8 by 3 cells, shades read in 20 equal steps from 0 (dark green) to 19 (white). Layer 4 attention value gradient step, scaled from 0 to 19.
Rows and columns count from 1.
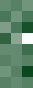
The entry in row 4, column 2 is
10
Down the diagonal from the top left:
7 8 1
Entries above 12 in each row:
0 0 0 1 0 0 0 0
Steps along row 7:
down down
